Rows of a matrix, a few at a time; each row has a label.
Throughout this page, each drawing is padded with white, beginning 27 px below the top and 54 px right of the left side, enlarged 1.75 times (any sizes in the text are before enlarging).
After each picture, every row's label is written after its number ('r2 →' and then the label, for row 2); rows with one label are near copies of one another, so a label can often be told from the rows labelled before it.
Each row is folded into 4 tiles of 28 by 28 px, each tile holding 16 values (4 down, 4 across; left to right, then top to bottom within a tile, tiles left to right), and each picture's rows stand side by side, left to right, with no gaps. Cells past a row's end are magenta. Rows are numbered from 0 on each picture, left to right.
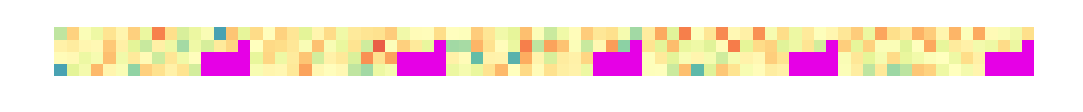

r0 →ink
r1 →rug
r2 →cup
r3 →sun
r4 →sun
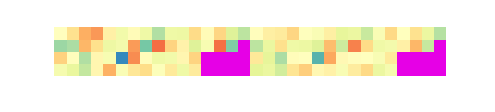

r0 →cup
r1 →cup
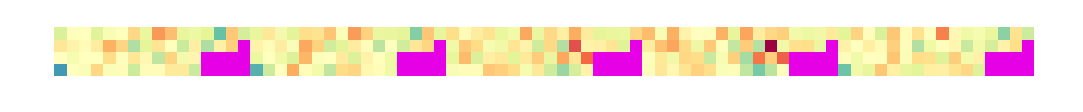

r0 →ink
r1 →ink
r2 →rug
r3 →rug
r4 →ink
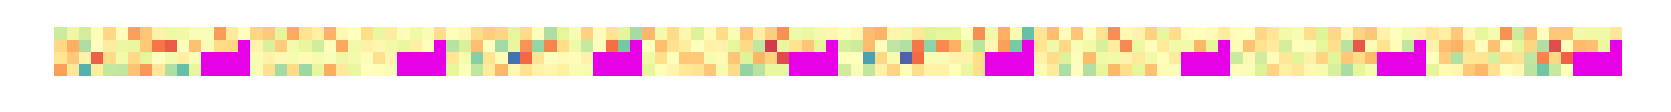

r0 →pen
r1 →sun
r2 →cup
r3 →rug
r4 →cup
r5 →sun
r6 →rug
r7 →rug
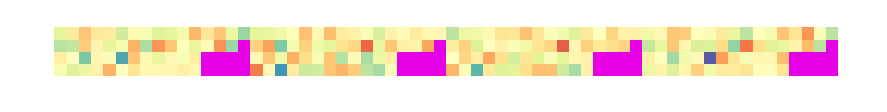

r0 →cup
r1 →pen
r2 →pen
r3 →cup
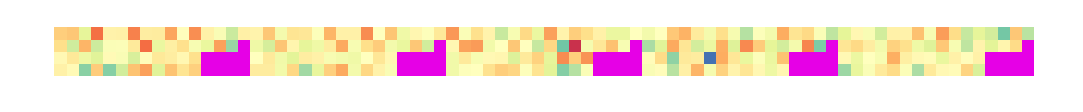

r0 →sun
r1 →sun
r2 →rug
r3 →cup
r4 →ink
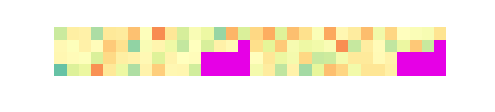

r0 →ink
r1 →sun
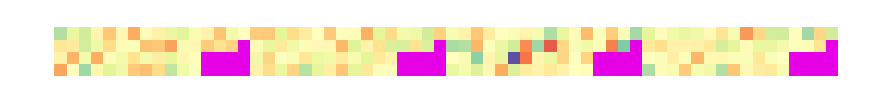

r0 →pen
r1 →sun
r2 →cup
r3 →ink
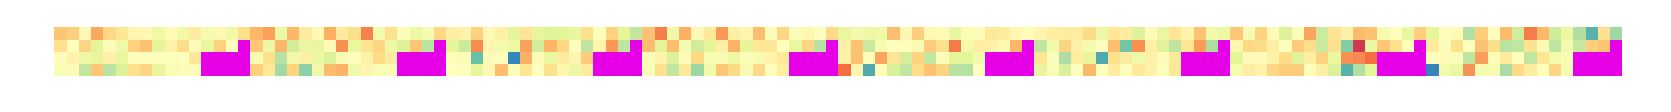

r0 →sun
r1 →sun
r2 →cup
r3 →sun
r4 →pen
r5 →cup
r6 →rug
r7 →ink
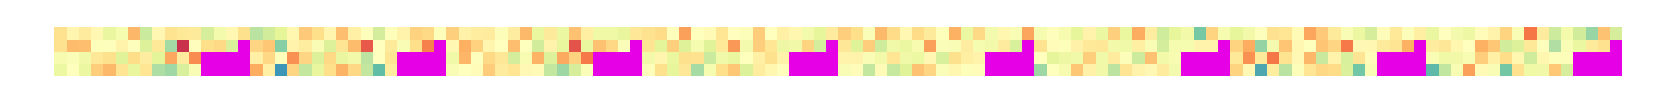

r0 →rug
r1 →pen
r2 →rug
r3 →sun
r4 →sun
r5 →ink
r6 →pen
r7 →ink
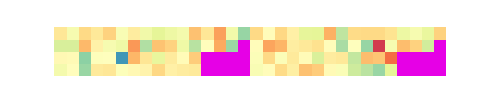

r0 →cup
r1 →rug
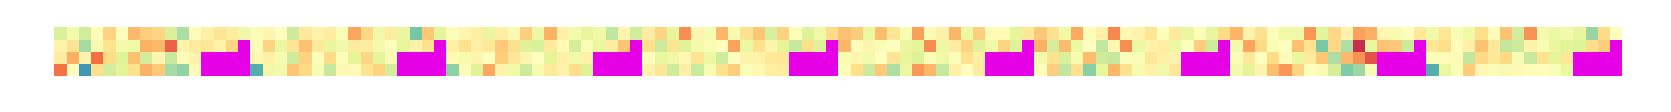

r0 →pen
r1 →ink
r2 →ink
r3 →sun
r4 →sun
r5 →sun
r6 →rug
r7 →ink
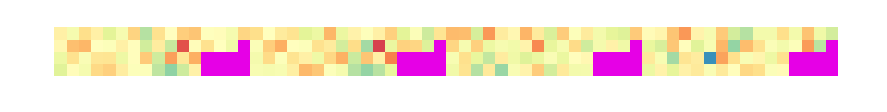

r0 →rug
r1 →rug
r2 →sun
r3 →cup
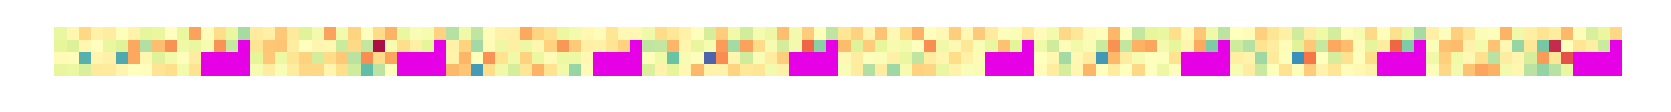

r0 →cup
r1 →rug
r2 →pen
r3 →cup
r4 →sun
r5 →cup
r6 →cup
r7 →rug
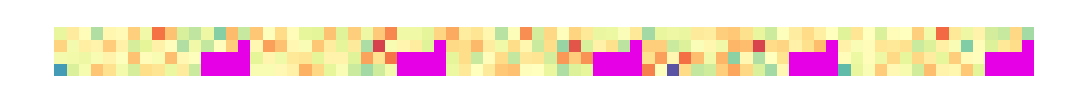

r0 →ink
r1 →rug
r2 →rug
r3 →pen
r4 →ink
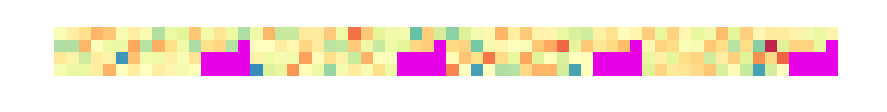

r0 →cup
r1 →ink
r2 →pen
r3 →rug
